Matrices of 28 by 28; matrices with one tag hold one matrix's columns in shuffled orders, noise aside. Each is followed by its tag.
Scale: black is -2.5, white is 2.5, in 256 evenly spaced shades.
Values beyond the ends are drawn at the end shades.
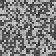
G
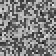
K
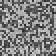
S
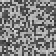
S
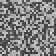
G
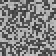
K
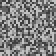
S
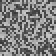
K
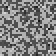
S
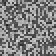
S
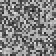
S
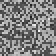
G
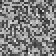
S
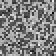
K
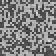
K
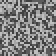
K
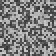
S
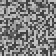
G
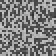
K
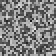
K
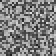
G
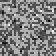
G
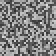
S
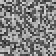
S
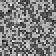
K
